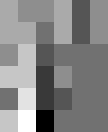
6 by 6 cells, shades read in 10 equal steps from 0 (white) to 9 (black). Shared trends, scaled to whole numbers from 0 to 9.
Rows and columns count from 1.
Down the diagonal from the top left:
3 3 6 4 5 5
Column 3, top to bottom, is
4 5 6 7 7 9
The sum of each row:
24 24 27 25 29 26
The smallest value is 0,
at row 6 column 2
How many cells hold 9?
1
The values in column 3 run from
4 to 9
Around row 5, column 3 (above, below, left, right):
7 9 1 6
